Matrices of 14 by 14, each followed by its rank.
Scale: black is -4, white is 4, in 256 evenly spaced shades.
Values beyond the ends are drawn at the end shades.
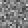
full rank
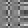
one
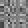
two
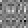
two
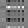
one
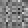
two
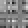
two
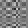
one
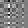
one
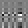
one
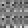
two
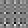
one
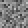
full rank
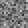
full rank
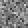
full rank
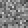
full rank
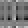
one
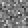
full rank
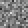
full rank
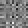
two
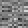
two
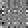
two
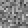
full rank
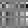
one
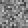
full rank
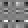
one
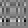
one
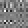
two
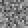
full rank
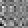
two
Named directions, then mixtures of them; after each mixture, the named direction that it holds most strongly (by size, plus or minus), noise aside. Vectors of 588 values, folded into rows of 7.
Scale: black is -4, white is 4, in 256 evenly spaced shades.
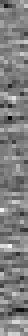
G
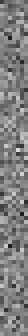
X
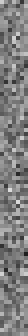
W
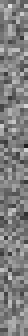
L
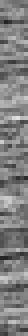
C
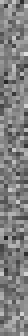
W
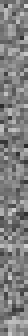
L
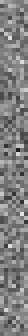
X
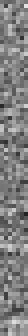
L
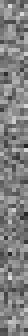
L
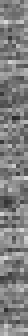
C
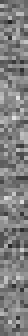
X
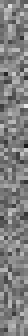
L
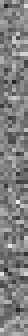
W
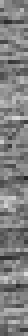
C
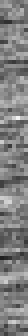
C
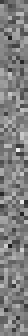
X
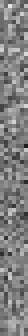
L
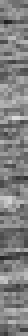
C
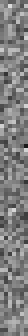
L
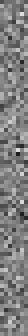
X
